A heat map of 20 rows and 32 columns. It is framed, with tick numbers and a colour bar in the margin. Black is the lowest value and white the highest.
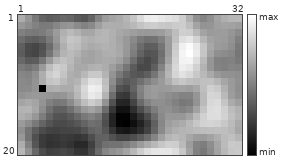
The texture is blotchy. Neither half mirrors the other. On average the colour sits 60% of the way up the scale. A single lone cell is far lower than the cells round it.
